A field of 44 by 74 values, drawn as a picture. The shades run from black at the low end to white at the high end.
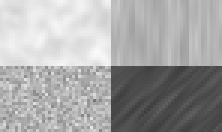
It is made of 2 by 2 panels. Panel 1,1: very high, blotchy, faint in contrast. Panel 1,2: high, streaked downward, faint in contrast. Panel 2,1: high, fine-grained. Panel 2,2: low, slanting up to the right, faint in contrast.
